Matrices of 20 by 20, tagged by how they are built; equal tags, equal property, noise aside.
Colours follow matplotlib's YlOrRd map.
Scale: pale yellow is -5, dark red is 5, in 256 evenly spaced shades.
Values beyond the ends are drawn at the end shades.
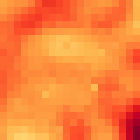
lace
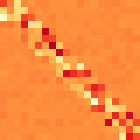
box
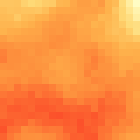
lace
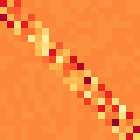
box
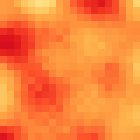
lace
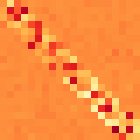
box
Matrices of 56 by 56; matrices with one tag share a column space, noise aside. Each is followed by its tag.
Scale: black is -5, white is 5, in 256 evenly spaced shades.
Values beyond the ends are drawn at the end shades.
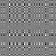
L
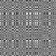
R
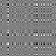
L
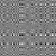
L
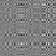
L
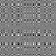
L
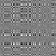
L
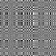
R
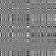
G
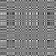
R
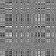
G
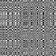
R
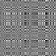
R
